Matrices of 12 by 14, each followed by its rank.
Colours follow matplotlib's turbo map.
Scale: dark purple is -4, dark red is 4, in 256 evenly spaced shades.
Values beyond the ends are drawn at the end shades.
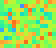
full rank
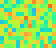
full rank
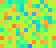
full rank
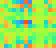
two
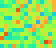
full rank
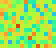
full rank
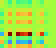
one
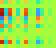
one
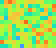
full rank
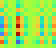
one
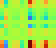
one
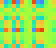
one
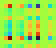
one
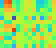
two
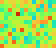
full rank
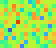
full rank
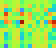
two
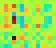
two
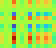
one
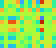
two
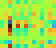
two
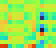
two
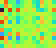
two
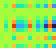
one
